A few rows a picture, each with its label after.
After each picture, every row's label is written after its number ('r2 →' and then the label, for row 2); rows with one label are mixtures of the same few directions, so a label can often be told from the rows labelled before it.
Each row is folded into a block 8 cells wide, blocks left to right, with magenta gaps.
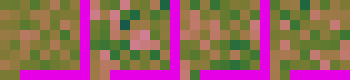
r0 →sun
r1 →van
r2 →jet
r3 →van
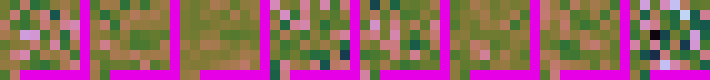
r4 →sun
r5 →van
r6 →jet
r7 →van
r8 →jet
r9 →van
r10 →van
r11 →sun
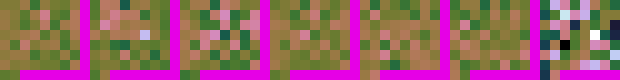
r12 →sun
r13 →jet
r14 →sun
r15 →sun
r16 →sun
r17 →van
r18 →jet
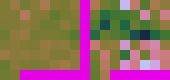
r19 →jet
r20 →jet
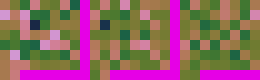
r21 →van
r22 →jet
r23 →sun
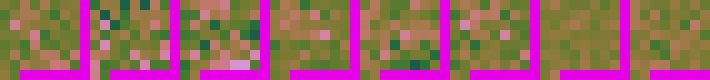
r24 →jet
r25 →van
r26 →jet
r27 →jet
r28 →jet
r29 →jet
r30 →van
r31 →van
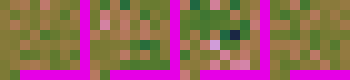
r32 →sun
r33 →jet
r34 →jet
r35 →van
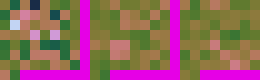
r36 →jet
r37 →van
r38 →jet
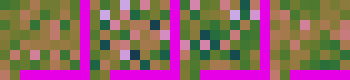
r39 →van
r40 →van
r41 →sun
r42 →jet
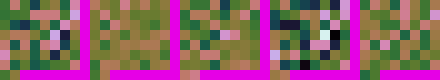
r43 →sun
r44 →van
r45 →sun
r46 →sun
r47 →sun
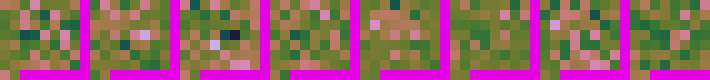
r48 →sun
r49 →jet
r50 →jet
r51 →sun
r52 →jet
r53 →sun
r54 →jet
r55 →sun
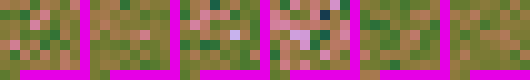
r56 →van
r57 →jet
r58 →jet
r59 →sun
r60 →sun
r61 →van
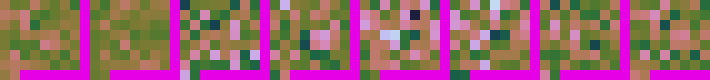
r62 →van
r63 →jet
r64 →van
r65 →jet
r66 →sun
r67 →sun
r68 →jet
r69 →van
